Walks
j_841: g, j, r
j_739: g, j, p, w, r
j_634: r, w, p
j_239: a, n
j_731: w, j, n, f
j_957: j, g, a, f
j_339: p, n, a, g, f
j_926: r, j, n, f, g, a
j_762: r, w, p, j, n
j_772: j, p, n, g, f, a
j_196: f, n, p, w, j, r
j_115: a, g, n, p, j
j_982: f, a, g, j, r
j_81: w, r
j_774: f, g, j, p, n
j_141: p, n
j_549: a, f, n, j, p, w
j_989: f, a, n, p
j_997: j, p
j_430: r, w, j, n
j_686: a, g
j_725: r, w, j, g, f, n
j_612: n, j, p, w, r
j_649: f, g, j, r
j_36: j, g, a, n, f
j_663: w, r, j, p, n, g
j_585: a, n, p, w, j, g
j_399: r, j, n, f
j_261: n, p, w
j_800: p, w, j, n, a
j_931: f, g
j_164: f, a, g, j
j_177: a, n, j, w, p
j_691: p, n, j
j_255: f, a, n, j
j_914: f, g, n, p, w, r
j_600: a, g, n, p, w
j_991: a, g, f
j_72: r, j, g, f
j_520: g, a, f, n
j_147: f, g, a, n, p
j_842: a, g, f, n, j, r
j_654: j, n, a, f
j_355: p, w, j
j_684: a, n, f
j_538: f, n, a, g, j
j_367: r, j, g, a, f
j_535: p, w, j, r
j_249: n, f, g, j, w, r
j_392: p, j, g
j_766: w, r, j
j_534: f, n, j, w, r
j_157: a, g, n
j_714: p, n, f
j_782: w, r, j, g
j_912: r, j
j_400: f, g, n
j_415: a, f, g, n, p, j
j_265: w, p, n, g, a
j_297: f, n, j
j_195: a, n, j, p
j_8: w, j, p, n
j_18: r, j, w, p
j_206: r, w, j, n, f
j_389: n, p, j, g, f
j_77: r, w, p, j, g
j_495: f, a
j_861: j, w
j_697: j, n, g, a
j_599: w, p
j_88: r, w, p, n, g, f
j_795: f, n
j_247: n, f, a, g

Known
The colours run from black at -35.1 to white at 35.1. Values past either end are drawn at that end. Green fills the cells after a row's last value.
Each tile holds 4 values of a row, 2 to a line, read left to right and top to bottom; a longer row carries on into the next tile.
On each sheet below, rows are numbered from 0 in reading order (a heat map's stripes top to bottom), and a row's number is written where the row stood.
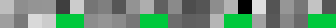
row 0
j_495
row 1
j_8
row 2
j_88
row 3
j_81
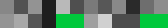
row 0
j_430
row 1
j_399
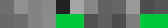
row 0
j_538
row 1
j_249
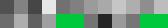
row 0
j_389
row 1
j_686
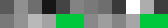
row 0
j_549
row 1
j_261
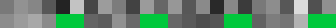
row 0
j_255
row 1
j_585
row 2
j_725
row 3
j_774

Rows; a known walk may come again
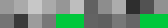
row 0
j_686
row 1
j_842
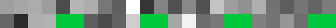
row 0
j_991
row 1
j_400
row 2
j_691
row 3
j_731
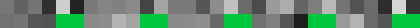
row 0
j_663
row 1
j_684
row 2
j_8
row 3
j_697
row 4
j_762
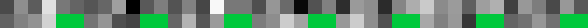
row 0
j_339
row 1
j_926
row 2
j_389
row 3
j_549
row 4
j_195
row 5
j_861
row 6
j_585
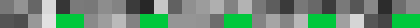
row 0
j_147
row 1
j_255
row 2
j_239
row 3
j_196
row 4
j_399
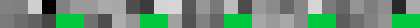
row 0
j_367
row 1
j_164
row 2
j_81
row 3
j_355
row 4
j_538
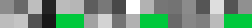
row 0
j_912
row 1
j_141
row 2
j_774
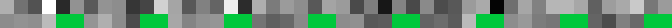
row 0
j_795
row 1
j_654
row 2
j_634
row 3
j_649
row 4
j_206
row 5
j_88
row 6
j_392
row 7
j_157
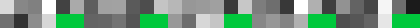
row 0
j_931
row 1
j_36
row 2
j_495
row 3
j_261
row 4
j_914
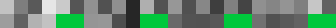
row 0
j_599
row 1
j_430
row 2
j_725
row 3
j_739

